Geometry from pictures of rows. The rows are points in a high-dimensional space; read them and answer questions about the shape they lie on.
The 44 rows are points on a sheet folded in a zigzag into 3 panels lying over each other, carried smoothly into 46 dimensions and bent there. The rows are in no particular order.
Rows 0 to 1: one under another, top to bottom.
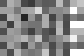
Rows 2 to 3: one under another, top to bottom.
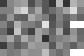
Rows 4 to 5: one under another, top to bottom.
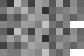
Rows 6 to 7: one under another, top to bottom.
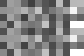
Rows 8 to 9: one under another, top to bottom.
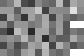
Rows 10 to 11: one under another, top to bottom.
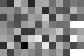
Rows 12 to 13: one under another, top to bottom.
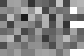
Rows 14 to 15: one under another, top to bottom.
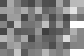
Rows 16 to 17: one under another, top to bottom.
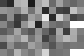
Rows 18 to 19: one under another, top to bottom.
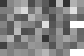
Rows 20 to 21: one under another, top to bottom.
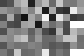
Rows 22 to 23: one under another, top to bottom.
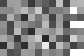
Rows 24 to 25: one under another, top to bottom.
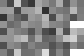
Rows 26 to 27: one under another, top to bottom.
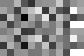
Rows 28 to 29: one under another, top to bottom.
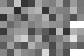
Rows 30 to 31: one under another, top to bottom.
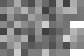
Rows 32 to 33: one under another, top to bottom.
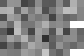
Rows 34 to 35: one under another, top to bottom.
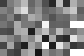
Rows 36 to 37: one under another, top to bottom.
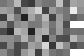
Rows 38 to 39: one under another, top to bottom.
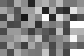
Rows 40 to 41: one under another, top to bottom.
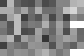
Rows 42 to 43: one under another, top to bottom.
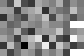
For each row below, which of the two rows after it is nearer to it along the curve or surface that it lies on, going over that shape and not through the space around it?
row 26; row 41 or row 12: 41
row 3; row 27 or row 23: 23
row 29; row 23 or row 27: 27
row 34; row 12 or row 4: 12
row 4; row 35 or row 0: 35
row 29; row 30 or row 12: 12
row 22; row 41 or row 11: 11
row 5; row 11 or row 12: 11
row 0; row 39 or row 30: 39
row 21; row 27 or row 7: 7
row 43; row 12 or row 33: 33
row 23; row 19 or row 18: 19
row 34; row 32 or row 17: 17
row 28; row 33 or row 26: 33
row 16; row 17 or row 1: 17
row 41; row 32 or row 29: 32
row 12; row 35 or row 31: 31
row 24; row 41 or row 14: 41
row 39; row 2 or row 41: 2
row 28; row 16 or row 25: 16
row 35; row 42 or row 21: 42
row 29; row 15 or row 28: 15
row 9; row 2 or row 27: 27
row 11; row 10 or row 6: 10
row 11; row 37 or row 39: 37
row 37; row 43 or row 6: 43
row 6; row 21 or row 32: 21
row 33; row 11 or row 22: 11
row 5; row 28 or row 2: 28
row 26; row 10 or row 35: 35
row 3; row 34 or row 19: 19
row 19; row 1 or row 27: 27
